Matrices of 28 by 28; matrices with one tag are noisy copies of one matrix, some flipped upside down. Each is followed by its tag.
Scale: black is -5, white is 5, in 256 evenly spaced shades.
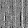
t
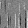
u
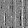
t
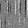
u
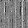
t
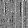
t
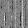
t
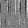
u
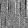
u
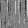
u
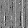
t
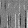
u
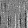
u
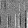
u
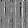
t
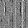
t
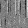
u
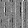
t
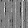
t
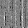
t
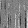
u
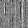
t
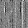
t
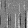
u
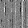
t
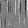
u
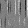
u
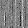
t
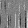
u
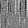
u
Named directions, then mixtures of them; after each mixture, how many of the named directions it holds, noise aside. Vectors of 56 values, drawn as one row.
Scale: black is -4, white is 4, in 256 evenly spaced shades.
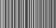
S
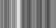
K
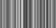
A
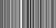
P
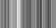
one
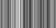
two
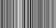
three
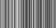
two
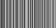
one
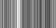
one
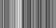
two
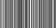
two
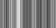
two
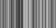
two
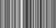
three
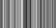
two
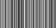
two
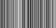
three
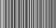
one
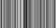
one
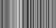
two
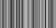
one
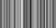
two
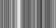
one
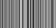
two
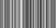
three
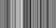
three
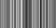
three
